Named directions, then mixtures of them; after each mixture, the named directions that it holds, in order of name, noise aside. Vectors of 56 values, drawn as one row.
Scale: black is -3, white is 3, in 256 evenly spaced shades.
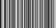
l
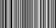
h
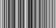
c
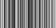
c, l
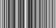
c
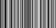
h, l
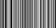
h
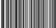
l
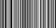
h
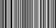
h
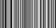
h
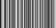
l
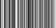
c, l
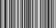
h, l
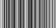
c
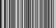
l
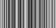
c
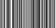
h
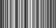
c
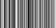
c, l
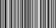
h, l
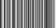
h, l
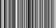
c, l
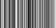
c, l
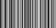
h, l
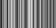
c, h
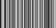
l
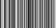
c, l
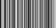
l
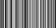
c, h
